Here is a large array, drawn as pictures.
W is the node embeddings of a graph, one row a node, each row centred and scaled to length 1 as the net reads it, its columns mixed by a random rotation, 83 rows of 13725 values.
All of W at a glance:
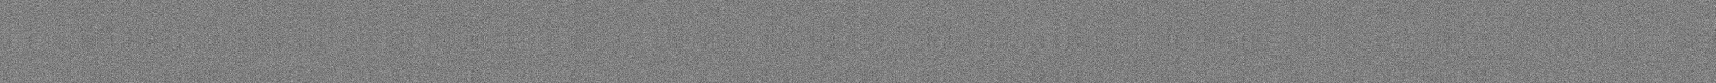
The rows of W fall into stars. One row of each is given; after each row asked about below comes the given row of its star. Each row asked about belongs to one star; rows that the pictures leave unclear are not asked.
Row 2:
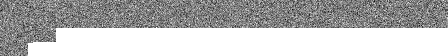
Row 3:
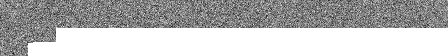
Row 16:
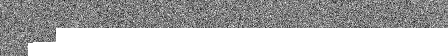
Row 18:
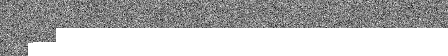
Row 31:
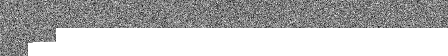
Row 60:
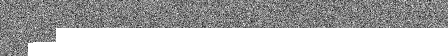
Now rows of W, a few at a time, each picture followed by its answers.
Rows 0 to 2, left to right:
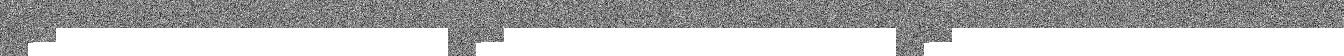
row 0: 3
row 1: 2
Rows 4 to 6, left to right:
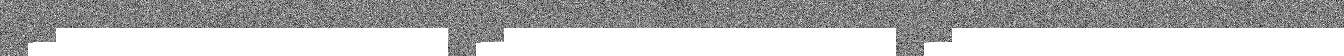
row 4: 60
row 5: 31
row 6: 18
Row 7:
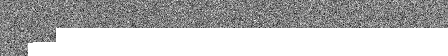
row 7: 16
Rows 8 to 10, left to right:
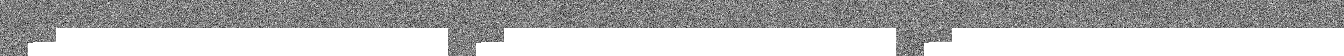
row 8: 3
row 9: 16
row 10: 31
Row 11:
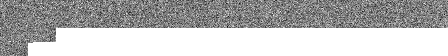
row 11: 16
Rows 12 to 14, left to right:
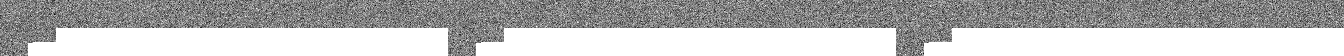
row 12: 3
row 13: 18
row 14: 2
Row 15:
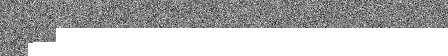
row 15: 2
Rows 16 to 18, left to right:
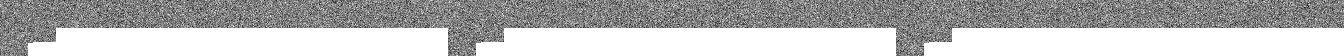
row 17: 18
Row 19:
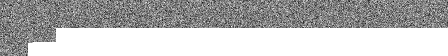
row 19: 60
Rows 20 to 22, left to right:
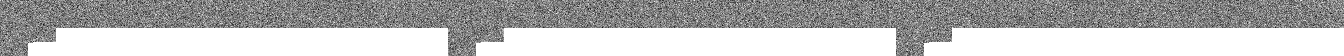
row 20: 60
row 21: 2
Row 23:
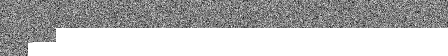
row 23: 60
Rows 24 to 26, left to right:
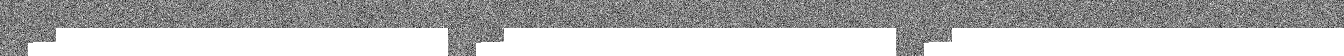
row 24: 16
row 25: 60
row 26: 31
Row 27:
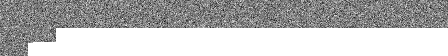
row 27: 31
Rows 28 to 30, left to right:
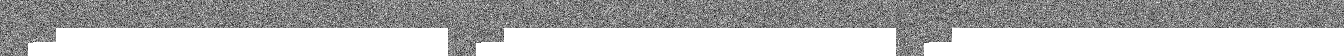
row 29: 3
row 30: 3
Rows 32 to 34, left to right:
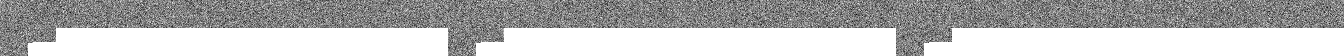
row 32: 3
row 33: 2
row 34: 18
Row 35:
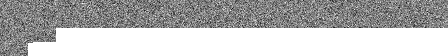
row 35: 16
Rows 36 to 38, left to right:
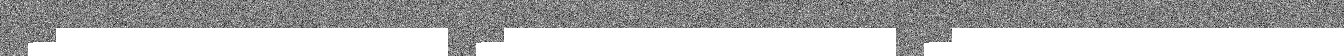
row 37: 3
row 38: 60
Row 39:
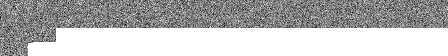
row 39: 3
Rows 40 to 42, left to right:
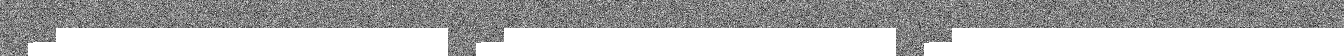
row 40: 3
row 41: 16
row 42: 2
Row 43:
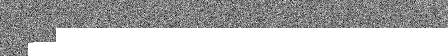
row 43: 3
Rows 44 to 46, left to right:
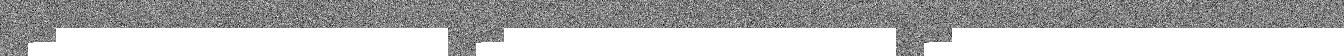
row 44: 60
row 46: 3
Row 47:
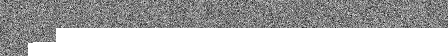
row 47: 60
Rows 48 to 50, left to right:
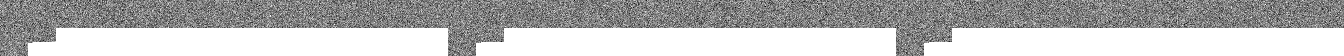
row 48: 16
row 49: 18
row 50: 18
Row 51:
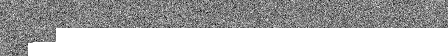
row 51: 3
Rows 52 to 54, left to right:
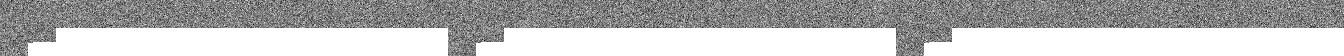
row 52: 2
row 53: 16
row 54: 60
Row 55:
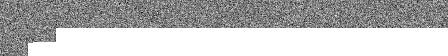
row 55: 31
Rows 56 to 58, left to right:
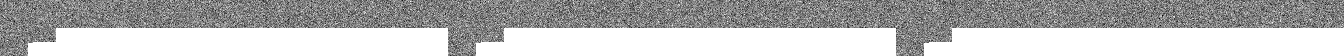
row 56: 2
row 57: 2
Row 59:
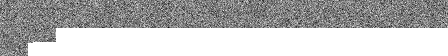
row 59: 2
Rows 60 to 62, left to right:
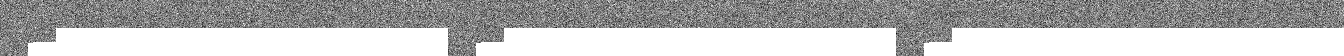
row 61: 16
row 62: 3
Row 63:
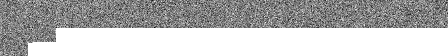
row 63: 2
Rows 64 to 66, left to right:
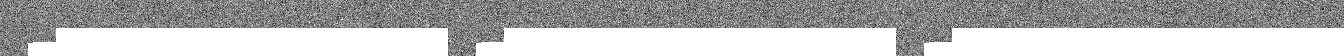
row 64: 2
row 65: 3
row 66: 18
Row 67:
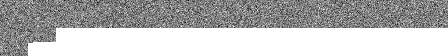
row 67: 16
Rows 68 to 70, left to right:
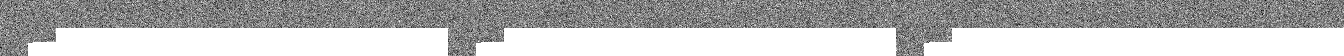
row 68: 2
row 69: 16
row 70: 60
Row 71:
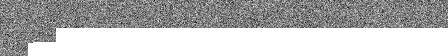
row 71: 60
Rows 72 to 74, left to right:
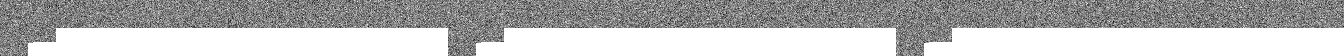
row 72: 60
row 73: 18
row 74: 60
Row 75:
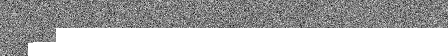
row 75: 60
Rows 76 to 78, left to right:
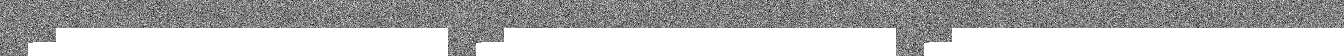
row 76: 2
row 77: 3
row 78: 60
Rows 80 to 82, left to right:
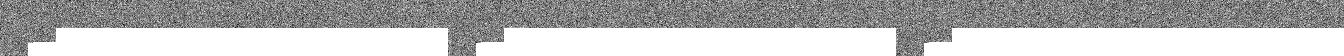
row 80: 60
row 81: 3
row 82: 31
